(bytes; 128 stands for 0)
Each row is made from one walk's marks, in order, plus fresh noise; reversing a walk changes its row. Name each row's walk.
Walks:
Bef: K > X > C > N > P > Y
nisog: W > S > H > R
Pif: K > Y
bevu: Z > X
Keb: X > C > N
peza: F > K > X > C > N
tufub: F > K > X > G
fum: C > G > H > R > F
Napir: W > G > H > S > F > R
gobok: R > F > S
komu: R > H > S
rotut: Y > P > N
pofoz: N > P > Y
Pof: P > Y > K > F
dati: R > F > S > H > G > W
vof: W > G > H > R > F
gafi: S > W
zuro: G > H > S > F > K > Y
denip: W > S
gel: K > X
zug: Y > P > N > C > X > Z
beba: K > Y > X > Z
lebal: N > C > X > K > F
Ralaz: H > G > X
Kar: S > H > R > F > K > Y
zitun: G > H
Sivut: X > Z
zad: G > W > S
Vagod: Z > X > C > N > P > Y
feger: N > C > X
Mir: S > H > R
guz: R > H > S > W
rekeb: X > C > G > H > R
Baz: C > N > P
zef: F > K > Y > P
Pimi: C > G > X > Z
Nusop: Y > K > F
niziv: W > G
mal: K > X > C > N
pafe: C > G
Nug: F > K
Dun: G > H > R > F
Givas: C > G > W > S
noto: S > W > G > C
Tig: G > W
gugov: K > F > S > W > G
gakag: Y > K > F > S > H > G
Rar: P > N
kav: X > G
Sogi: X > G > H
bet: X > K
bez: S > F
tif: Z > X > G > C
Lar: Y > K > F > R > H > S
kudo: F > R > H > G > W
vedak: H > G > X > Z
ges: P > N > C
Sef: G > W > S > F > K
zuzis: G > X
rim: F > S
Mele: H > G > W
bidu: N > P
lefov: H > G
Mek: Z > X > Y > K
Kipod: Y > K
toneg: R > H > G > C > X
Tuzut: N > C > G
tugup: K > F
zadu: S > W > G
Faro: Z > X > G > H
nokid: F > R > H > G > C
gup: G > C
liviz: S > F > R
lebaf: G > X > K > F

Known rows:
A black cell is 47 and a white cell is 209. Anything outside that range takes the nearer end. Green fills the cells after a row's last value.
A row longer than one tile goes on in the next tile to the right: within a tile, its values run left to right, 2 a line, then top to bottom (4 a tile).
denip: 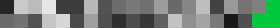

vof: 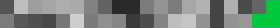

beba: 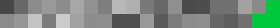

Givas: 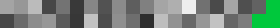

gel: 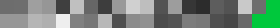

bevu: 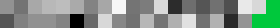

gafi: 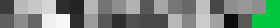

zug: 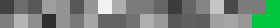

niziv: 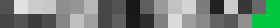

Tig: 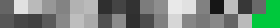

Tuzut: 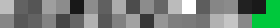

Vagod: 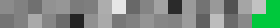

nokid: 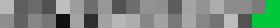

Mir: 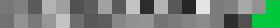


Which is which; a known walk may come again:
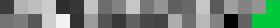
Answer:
gafi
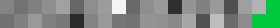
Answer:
Vagod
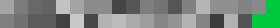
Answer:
kudo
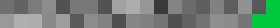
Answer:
Bef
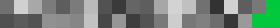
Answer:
zad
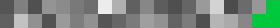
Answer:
zug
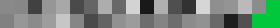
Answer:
Mir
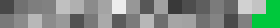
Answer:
Mek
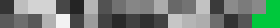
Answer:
denip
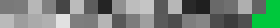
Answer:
gel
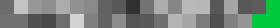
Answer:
vof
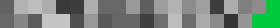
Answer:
zadu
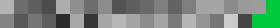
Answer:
nokid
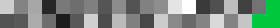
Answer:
gup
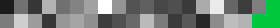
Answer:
rotut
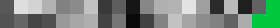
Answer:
niziv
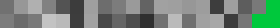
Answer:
noto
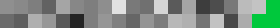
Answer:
tif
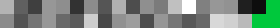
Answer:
Tuzut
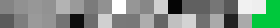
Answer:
bevu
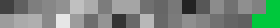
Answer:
beba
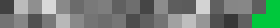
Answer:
nisog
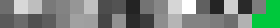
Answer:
Tig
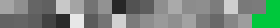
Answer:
Dun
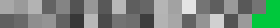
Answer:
Givas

